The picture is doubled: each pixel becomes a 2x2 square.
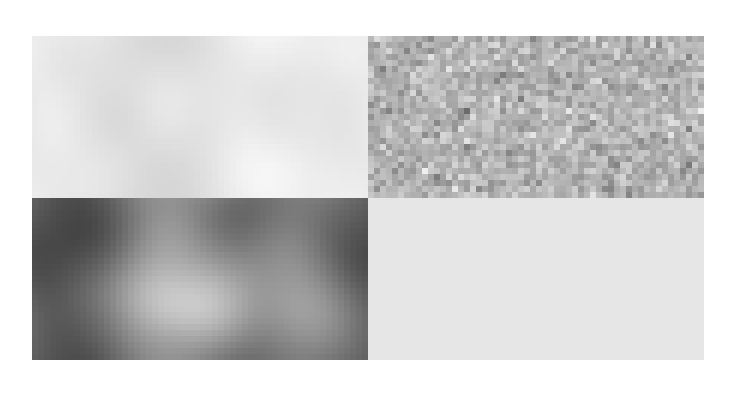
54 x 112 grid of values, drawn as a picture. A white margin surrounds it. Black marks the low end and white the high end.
It is made of 2 by 2 panels. Panel 1,1: very high, smooth, faint in contrast. Panel 1,2: high, fine-grained. Panel 2,1: middling, smooth, strong in contrast. Panel 2,2: very high, flat.
